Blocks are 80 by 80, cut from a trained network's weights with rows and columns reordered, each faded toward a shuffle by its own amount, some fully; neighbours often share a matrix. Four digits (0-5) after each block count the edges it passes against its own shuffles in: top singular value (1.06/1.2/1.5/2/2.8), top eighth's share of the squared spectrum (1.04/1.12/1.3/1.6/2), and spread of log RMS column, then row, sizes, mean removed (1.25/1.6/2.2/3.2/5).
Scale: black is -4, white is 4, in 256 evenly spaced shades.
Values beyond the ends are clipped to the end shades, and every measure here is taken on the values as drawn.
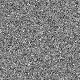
0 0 0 0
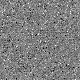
0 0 0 0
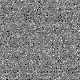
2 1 1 0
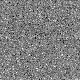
0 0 0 0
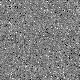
0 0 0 0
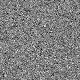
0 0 0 0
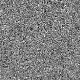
2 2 1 1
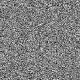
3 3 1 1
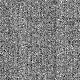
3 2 0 1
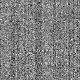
3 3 0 2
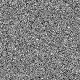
1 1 0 0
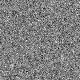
1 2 0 0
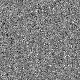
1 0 0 0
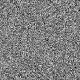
3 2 1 0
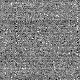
2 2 2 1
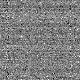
3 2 2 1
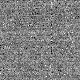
2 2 1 0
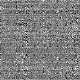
3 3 3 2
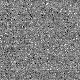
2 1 1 0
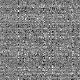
3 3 3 1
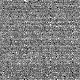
3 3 2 1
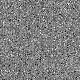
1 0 0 0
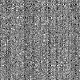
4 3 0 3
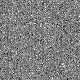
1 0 0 0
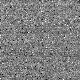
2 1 1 0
